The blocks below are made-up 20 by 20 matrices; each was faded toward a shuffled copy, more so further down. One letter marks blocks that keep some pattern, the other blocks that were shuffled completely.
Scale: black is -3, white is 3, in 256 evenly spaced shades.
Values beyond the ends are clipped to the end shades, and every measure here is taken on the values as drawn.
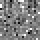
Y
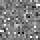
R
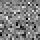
Y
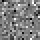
R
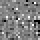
Y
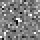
R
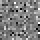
Y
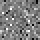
Y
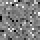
R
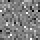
R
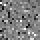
R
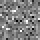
R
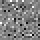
Y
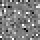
R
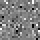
Y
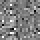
Y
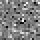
R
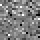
Y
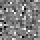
R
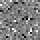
R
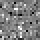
Y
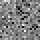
R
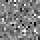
R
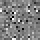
Y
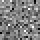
R
